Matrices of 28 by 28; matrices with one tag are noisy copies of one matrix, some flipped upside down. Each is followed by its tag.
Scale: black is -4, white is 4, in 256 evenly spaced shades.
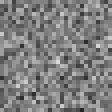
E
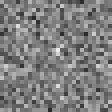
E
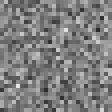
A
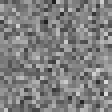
A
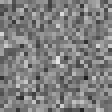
E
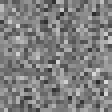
A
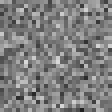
E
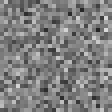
A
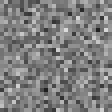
A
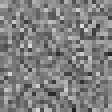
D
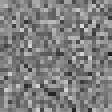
D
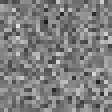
A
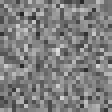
E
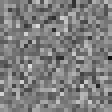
D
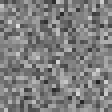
A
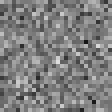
E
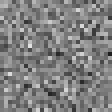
D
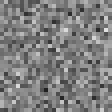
A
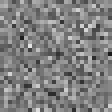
D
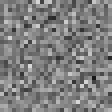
D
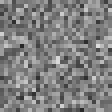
E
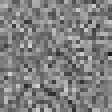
D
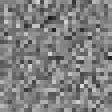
D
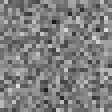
A
